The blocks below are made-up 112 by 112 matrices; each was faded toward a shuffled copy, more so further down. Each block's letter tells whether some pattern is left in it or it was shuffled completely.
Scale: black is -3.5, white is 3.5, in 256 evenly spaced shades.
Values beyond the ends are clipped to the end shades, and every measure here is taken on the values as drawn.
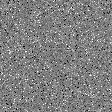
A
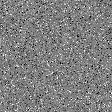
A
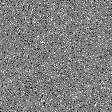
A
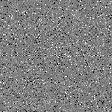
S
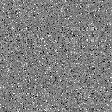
S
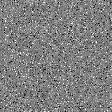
S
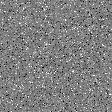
A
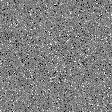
A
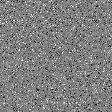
S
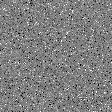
A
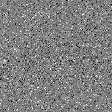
S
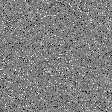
A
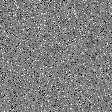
A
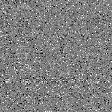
S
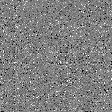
S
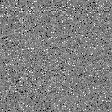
S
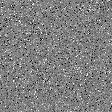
A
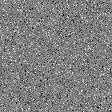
A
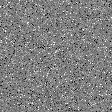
A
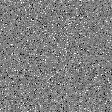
S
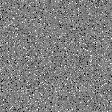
S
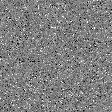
A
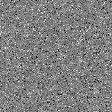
S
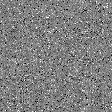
S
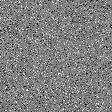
A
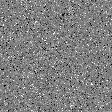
A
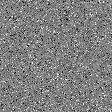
A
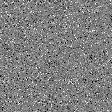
S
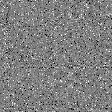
S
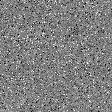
A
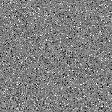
S
